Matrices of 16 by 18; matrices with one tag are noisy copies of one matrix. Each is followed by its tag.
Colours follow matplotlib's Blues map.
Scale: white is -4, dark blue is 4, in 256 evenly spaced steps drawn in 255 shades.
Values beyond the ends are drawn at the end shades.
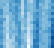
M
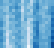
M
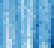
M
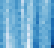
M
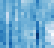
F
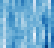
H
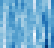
H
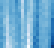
M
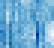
F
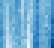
M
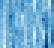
H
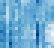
F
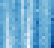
M
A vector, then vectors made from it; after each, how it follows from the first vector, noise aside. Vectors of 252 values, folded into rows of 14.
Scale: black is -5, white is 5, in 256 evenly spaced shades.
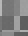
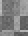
copied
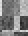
scaled up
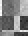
scaled up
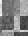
scaled up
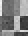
scaled up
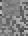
sign-scrambled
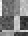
scaled up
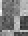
scaled up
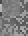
sign-scrambled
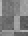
copied
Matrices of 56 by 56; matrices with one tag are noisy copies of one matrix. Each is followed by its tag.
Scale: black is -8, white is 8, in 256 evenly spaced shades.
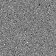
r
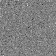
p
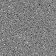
r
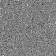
p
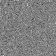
p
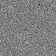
r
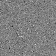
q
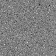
r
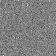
p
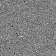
q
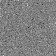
p
